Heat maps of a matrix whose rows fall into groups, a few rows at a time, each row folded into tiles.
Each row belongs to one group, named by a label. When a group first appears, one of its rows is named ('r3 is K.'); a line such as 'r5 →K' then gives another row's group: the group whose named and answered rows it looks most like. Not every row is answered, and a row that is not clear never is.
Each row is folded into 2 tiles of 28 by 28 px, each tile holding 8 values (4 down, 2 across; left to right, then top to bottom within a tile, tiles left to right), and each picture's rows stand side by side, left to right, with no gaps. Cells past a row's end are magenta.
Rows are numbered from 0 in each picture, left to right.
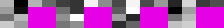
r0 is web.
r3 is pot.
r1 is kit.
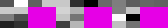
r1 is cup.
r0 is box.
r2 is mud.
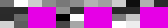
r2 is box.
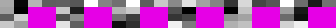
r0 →web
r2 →box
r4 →pot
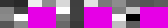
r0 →kit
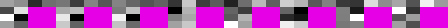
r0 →mud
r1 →mud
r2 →mud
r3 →pot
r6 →kit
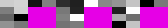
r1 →kit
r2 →pot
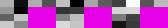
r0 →web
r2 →box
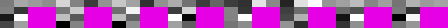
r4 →kit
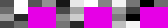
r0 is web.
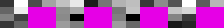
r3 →box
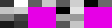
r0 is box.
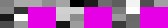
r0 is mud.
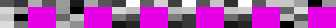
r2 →box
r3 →box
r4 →box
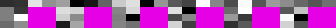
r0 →kit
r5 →mud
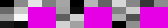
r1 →web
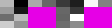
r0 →web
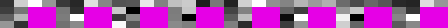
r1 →kit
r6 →mud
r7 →kit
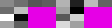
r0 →mud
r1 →web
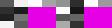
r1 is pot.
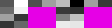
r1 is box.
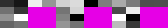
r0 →kit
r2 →mud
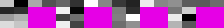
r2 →kit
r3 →mud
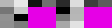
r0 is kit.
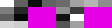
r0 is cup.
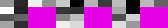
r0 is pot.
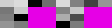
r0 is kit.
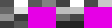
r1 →box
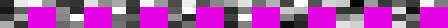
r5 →box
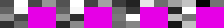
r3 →pot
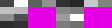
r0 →box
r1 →kit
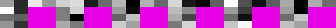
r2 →web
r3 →cup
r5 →web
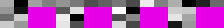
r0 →web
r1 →mud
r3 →cup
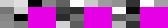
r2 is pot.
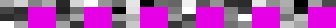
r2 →pot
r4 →kit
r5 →web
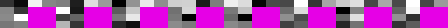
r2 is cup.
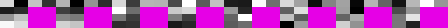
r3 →box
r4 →kit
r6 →web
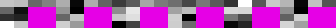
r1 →web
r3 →mud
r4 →box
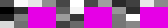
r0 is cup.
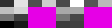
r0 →box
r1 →box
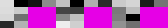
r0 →cup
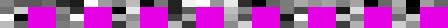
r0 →mud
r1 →kit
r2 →pot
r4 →cup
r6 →pot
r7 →web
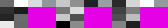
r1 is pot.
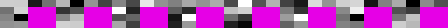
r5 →kit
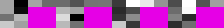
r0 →web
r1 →mud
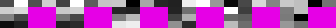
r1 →box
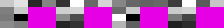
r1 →box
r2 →mud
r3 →box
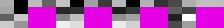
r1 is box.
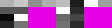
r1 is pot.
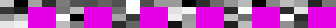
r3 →cup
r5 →mud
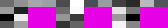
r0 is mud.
